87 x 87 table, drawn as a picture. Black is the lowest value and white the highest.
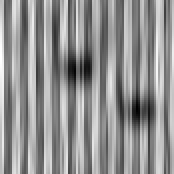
Dips: two. Stripes: upright, repeating 11 times. Slope: none. Grain: streaks running down.
